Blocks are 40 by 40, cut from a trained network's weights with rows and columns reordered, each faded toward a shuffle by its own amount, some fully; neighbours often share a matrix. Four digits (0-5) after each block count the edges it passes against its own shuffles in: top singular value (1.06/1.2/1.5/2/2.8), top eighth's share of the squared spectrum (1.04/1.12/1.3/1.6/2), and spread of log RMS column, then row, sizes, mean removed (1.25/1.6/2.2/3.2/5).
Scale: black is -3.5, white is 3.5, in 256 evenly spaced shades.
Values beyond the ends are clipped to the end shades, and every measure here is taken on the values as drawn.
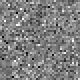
0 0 0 0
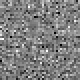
1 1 1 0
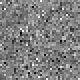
0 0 1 0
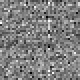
2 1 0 0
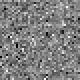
1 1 1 0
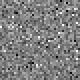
0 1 0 0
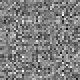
3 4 2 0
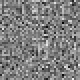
3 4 2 0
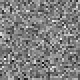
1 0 0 0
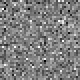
0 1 1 0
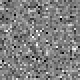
0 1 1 0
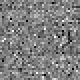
2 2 1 0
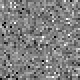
0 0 0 0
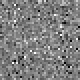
0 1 1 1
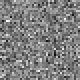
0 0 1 0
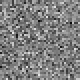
1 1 0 0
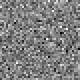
0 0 0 0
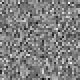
3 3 1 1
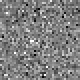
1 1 0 0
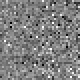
1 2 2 0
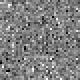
0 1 1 0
